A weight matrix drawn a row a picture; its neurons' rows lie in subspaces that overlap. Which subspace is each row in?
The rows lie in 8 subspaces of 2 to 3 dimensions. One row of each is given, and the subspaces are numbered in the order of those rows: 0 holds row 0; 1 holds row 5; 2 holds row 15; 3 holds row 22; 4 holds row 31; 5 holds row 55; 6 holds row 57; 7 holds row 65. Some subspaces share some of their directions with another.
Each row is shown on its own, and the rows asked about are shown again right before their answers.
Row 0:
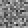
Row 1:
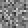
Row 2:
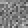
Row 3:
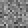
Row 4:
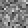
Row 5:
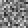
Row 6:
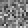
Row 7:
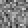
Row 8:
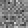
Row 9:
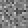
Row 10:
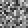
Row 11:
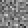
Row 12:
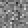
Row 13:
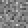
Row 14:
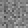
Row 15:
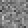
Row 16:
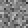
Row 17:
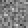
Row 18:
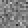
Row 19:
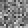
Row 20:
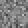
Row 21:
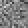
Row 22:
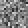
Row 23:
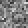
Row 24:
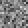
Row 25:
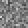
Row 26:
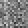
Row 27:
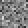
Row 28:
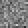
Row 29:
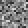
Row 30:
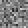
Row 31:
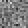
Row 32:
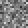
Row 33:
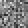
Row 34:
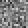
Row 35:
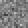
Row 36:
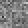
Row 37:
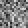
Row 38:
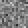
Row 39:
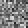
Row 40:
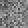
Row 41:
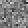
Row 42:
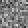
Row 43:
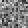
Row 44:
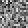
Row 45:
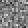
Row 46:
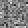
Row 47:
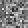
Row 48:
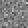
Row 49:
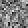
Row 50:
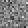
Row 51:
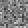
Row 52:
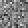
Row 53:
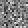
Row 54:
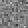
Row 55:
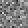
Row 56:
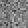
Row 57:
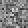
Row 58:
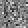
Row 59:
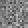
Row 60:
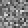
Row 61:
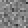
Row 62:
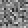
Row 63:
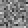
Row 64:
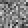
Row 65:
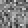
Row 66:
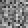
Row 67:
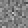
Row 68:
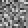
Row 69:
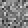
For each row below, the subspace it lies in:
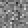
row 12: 4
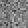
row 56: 7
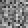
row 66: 6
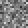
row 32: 3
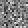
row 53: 5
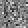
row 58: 5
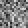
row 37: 7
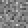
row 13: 4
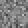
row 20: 7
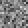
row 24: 3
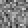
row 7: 7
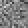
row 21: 5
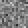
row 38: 1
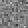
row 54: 1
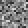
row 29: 2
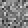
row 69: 1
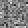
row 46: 6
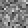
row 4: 3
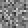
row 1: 2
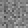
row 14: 5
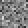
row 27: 2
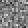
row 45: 1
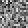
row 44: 4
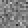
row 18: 4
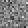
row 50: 0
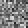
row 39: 0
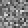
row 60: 0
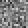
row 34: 4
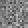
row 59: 6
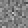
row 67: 4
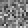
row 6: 0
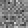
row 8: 0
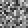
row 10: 5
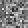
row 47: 6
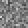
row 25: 4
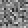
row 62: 6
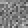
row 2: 3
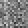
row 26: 7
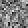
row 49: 3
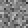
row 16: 3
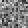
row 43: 1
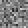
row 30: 6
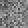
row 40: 7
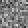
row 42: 1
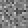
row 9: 2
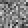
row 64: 3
